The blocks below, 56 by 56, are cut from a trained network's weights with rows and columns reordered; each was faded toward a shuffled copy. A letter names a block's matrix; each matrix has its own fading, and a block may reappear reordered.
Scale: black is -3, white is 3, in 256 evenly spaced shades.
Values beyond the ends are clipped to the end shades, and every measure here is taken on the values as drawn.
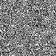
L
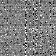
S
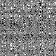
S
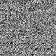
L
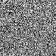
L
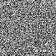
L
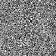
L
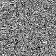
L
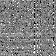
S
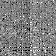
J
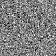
L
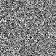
L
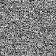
L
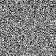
L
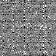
S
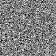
L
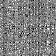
J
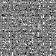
S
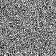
L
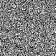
L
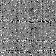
J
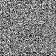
L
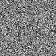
L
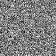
L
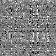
S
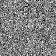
L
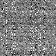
S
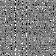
S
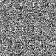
L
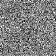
L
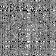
J
